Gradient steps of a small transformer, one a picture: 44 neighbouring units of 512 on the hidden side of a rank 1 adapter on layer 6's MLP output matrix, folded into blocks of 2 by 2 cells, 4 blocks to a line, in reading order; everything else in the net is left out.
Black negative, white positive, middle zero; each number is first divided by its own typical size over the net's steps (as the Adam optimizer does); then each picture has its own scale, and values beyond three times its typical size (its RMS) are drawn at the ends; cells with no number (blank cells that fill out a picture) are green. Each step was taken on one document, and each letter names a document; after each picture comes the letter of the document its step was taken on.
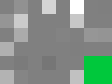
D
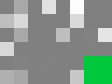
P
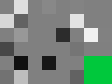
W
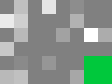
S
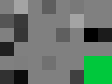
S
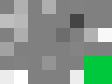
S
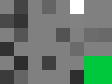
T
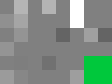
D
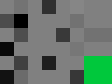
T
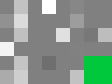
W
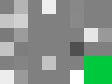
T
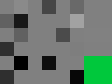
W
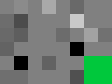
W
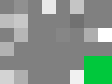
P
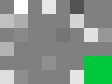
D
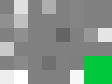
S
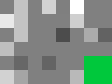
P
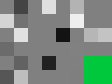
P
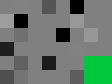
T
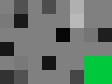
P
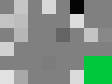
D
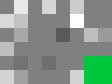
D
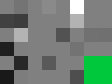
T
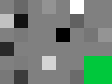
D
